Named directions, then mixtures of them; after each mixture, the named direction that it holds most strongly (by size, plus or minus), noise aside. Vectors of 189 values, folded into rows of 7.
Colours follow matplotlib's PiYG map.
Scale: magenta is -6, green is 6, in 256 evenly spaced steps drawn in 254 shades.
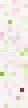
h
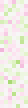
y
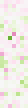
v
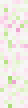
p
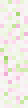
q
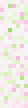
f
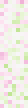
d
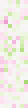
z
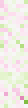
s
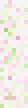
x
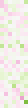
s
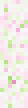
p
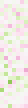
p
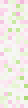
d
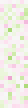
f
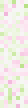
y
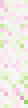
s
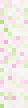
x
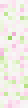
v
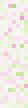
f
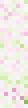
s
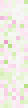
s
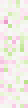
z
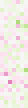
q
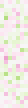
q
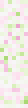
q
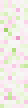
x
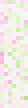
d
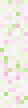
q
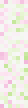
d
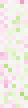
d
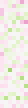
f
